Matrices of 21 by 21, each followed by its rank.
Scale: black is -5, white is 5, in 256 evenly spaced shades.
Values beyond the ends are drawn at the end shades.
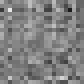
three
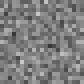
full rank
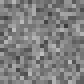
full rank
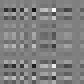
one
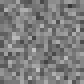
full rank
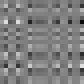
one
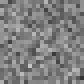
full rank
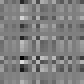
one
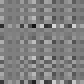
one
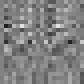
three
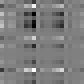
one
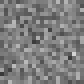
full rank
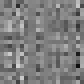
three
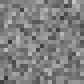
full rank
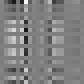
one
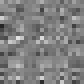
three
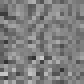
three
